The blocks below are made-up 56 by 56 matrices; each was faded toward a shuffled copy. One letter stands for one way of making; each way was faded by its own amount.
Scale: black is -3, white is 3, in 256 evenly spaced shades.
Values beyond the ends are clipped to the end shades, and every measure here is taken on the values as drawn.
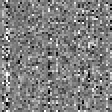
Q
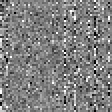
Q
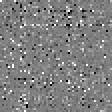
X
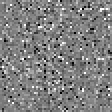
X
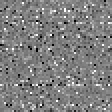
X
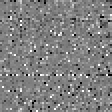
X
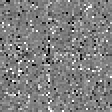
X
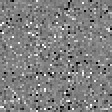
X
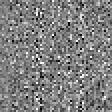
Q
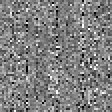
Q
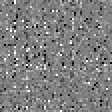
X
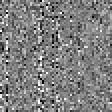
Q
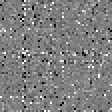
X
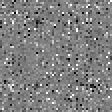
X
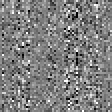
Q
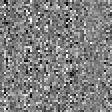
Q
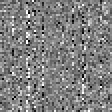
Q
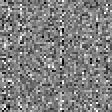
Q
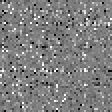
X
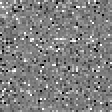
X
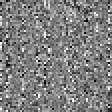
Q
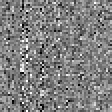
Q
